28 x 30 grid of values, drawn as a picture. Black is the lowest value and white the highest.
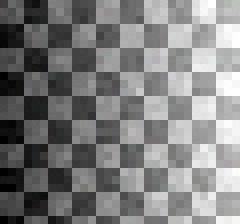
The field is checkered. The field climbs toward the right. There are no lone odd cells.
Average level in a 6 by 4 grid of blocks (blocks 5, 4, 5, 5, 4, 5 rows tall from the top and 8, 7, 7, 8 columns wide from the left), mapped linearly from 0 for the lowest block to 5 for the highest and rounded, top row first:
0 2 3 5
0 2 3 5
0 2 3 5
0 2 3 5
0 2 3 5
0 2 3 5
